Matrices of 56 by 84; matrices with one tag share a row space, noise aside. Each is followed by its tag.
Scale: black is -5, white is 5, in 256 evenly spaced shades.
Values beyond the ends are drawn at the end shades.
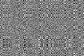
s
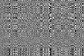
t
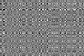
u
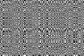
s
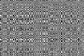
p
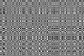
u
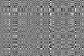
t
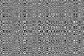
s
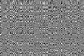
p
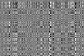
t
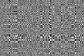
t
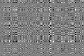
t
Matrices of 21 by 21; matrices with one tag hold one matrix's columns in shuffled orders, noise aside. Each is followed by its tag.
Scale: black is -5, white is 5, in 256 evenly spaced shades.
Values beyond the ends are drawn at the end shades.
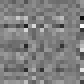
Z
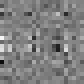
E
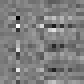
Z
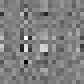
E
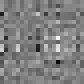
E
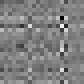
Z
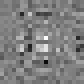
E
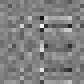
Z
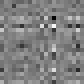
Z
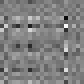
Z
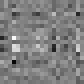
E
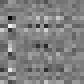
Z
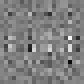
E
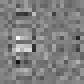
E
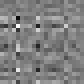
Z
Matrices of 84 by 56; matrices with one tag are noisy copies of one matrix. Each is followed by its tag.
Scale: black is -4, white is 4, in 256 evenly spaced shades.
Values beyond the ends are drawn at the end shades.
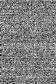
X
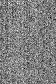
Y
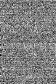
X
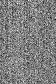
Y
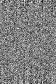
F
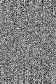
F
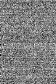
X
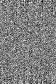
F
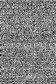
X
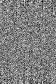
F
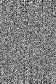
F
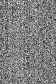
Y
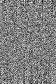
F
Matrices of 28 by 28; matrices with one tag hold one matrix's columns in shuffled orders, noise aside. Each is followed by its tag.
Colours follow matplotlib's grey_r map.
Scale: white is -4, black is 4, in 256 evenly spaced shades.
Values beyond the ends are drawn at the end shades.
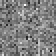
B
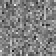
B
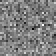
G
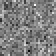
B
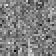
B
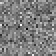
G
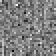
B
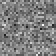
G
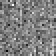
B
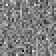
B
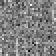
B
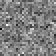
G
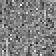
B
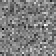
G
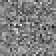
G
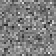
G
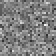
G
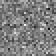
G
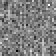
B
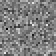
G
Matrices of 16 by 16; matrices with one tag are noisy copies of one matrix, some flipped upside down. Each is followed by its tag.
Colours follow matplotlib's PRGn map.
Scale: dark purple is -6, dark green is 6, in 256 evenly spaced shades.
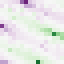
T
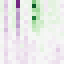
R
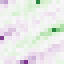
T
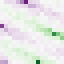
T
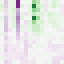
R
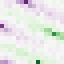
T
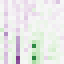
R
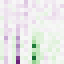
R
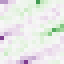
T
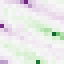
T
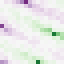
T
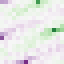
T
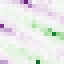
T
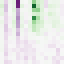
R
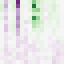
R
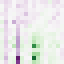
R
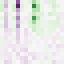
R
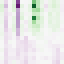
R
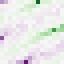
T
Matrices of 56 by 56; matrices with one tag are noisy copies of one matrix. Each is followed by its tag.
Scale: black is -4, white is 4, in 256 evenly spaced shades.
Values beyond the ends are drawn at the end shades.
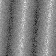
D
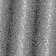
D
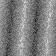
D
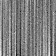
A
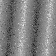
D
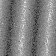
D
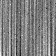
A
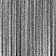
A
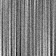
A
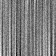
A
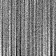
A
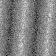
D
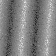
D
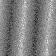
D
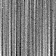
A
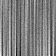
A
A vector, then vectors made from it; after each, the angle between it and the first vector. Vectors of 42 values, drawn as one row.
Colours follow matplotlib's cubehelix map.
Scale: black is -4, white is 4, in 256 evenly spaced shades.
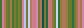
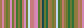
nearly parallel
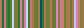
orthogonal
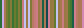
nearly parallel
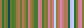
orthogonal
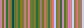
orthogonal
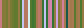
partly aligned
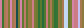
orthogonal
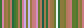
nearly parallel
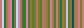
orthogonal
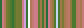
nearly parallel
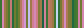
nearly parallel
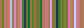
partly opposed
